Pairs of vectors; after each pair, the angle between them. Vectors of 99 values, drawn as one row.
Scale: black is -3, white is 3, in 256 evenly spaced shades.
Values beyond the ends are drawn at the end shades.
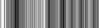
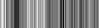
nearly parallel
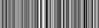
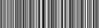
nearly opposite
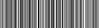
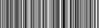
orthogonal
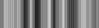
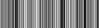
partly opposed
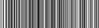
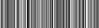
orthogonal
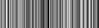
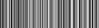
partly opposed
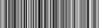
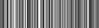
nearly opposite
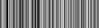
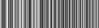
nearly opposite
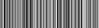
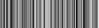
orthogonal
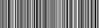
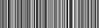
nearly parallel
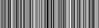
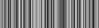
nearly parallel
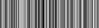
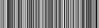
orthogonal
